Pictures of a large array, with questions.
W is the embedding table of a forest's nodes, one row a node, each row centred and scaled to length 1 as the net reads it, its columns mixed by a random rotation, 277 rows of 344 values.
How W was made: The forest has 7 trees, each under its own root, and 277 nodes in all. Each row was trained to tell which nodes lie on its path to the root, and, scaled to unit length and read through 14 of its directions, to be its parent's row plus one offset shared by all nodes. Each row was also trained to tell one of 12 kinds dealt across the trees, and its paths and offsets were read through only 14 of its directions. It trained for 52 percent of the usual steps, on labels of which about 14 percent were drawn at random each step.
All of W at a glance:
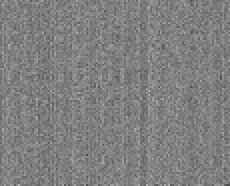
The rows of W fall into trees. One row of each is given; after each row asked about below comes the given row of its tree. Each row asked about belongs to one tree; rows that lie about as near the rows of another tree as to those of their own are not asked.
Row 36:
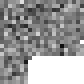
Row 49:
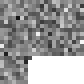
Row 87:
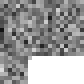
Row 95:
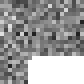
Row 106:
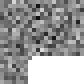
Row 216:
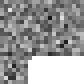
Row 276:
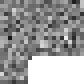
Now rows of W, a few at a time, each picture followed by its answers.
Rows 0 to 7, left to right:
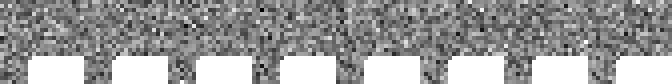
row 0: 36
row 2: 95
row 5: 106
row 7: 106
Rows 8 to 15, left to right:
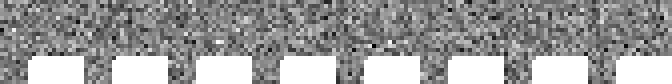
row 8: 106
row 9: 95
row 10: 36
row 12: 36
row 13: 87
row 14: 95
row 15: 36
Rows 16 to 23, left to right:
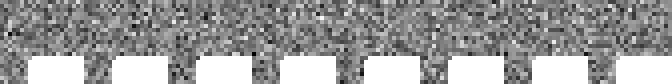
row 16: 95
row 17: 276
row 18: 49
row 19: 95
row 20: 276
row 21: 106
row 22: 95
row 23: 95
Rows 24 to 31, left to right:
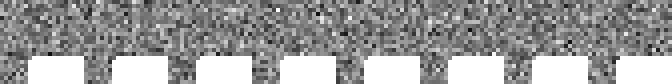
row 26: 106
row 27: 95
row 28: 95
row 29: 95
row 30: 36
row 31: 49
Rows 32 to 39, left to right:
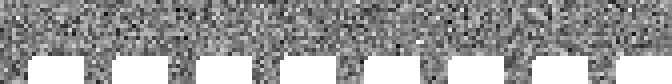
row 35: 49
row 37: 95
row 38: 95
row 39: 95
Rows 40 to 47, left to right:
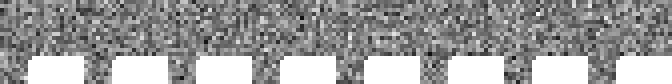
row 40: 36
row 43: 276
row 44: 106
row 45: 106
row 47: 87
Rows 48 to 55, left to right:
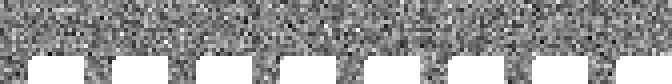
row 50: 106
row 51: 87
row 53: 87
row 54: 49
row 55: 36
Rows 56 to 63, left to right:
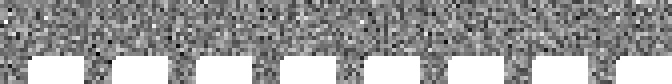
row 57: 49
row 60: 87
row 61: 106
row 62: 87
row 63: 276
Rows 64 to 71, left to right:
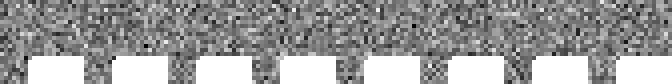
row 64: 87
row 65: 276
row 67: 95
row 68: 95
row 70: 49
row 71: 106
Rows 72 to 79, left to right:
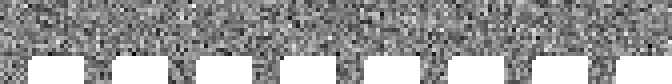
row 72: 106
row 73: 106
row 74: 49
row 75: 106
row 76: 95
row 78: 106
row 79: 36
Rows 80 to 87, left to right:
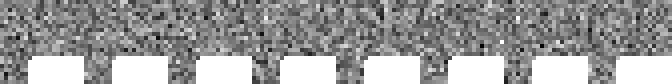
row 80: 276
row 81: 87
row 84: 95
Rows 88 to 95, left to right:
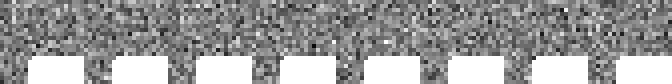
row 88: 36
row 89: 95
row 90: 87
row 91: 36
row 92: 36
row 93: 36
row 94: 49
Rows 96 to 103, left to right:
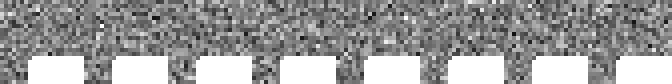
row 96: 49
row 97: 106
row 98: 95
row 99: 87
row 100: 49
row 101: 49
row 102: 106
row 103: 106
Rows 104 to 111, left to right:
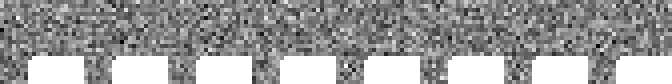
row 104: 216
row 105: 276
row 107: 95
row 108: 106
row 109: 95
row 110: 216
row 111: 49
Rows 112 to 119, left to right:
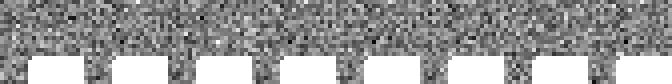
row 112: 106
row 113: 276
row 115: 276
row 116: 276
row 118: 216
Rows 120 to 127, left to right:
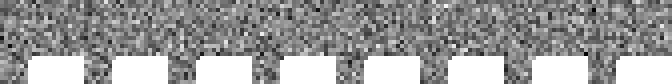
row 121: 36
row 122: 106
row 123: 87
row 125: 36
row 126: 95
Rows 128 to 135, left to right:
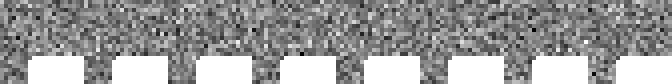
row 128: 87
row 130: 276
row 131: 106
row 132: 95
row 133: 36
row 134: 87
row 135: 276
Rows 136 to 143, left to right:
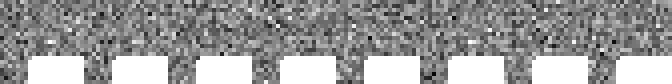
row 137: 49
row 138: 95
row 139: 95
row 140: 106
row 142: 276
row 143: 49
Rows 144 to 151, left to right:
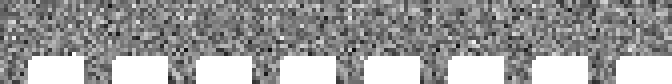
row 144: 36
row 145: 95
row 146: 49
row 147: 87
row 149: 36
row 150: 87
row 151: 106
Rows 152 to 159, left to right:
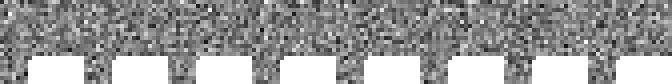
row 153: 216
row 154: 106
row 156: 36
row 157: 276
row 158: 36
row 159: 49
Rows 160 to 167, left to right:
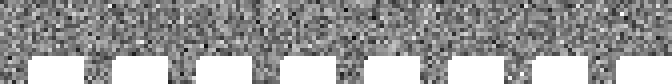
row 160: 106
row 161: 49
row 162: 36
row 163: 106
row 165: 49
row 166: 95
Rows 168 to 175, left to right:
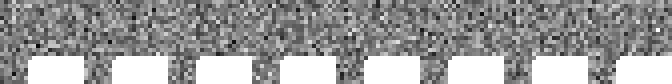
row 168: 36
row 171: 95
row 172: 276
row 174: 36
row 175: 36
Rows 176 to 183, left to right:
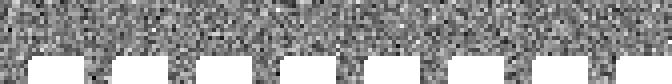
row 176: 106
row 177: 36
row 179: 276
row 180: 36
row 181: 95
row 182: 36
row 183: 87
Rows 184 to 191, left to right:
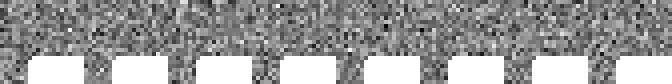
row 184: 106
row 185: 95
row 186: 106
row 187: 49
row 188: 276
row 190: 49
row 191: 49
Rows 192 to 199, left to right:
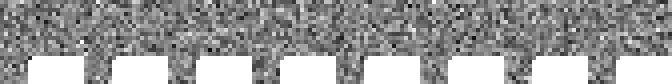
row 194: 87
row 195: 95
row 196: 87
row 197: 106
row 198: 36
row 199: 36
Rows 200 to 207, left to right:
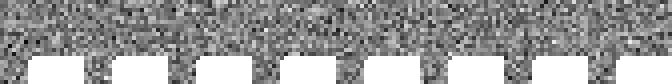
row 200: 49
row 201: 95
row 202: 276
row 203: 106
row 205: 106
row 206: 106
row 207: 36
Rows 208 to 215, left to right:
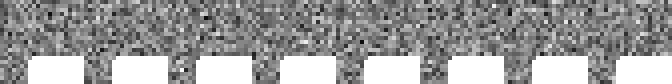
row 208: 106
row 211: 276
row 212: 36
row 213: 36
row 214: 276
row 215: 36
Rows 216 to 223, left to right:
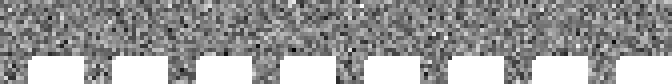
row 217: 87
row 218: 87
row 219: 87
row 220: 49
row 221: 276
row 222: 49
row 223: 49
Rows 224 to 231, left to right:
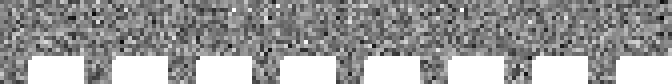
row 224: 36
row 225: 36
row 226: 95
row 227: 49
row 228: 36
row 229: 95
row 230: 87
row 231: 36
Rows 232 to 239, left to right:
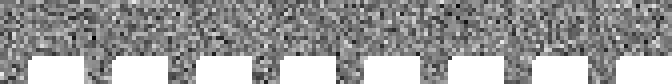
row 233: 216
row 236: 95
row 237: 106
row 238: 106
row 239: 87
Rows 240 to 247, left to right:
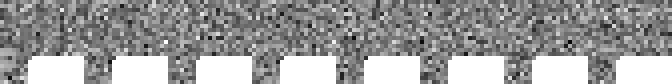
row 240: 36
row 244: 276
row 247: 95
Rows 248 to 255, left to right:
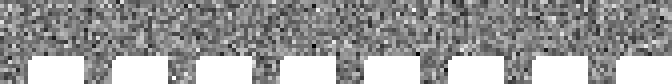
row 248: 216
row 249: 36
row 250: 95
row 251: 36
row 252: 95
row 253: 106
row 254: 49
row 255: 106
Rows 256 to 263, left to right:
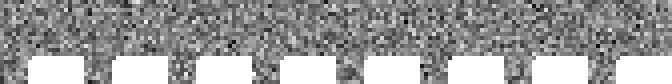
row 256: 95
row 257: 276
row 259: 95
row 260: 87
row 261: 276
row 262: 106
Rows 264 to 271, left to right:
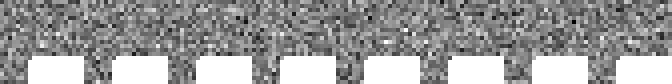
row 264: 276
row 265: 49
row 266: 106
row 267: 87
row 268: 36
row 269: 49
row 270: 87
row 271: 36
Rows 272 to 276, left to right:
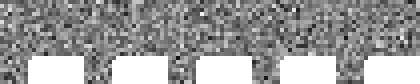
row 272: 216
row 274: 106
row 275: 95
